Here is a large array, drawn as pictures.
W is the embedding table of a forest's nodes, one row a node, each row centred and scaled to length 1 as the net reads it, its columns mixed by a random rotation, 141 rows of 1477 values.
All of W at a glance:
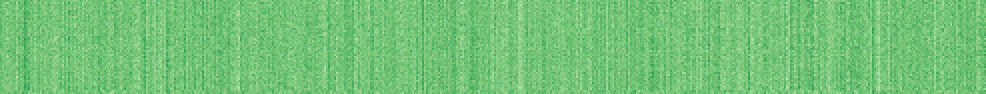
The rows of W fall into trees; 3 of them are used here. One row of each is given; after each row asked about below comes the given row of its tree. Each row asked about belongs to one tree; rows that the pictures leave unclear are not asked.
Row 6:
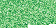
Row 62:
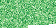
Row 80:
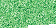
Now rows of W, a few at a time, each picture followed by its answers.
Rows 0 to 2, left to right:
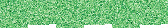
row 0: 6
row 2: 6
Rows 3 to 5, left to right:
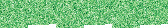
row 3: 80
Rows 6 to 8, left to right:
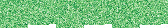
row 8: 6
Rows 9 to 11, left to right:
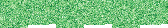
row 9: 80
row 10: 6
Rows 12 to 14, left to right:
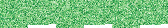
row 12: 6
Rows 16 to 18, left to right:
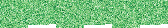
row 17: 62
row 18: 80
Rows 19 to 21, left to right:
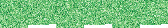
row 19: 80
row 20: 80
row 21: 6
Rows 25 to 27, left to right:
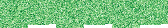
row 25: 6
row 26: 6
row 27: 80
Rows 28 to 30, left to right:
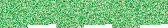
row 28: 6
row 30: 80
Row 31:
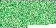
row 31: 62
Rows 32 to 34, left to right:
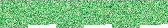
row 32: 6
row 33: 80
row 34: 62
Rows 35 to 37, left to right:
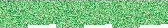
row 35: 6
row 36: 6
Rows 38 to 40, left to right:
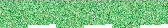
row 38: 6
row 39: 80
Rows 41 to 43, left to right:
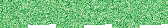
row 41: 6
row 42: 62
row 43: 62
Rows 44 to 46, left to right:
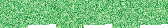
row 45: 62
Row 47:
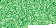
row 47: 62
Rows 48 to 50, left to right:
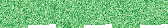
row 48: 80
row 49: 62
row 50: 6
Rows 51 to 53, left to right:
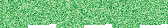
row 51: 6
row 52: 80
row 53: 6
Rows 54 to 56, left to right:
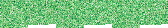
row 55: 62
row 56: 80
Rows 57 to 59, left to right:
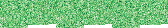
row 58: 80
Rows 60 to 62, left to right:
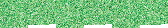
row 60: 80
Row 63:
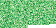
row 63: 80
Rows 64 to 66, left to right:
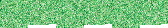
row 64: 62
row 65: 80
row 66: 62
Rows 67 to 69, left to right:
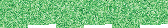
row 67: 62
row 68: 80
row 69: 6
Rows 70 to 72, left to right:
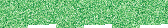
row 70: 80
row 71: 80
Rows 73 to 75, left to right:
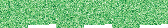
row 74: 80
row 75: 6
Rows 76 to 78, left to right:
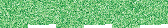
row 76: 6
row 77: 80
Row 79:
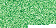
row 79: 6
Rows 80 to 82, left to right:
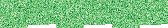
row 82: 62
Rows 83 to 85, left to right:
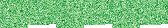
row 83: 6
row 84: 80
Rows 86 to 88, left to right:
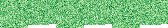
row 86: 80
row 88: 6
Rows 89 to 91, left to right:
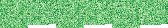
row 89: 62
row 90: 62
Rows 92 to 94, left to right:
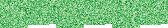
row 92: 80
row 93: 6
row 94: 80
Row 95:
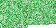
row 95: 80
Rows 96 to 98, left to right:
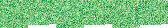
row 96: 62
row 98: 80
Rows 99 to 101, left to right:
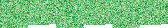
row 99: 62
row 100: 6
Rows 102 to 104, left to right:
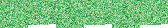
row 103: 6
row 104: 62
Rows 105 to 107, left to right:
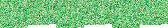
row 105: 80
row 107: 6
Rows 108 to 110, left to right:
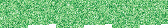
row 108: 80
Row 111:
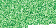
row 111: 80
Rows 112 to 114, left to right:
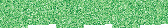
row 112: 80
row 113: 6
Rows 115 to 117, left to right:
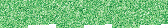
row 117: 80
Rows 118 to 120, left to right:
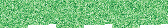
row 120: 80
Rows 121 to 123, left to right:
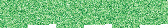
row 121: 6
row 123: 6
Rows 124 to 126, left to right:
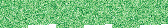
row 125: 80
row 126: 80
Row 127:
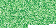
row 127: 6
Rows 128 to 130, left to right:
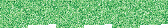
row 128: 80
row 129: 80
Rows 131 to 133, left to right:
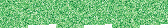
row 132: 80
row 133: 80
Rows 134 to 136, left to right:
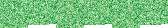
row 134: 80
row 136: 62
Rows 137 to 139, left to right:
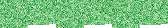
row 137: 62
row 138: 62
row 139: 62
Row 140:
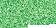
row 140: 6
